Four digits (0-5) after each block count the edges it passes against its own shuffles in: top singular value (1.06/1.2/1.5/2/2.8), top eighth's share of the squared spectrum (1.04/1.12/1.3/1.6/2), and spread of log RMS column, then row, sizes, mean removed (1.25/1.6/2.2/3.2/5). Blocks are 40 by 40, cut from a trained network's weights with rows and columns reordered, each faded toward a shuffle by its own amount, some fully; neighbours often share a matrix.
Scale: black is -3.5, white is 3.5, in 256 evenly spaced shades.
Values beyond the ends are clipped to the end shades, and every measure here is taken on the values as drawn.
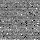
2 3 1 1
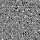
0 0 0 0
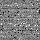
2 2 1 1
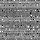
3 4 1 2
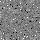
0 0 0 0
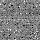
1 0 0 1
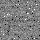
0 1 0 0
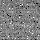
1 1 0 0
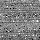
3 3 0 1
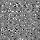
2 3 0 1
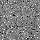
0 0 0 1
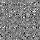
2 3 1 2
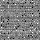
2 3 1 0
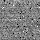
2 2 0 0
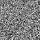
2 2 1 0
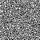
1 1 0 0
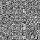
3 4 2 0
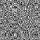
3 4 2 1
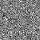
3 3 1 0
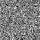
2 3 0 0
